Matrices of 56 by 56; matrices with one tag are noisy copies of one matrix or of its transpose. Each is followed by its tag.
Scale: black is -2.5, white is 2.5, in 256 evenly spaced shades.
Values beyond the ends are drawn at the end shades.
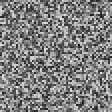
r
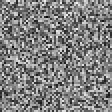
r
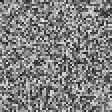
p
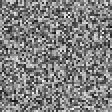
r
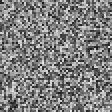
p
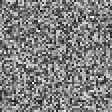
r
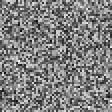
r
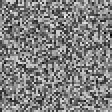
r
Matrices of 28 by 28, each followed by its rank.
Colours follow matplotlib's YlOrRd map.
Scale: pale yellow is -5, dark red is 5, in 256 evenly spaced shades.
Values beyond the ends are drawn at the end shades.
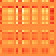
one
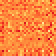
five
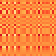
one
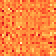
five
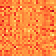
five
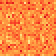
five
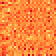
five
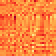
five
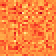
five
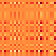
one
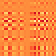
one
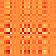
one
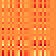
one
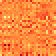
five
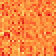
five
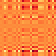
one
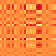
one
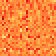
five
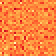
five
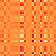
one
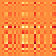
one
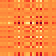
one
